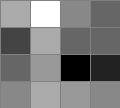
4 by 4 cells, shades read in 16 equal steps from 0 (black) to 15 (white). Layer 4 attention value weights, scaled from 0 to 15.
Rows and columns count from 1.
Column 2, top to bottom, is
15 10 9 10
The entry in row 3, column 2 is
9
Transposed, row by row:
10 4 6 8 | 15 10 9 10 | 8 6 0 9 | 6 6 2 8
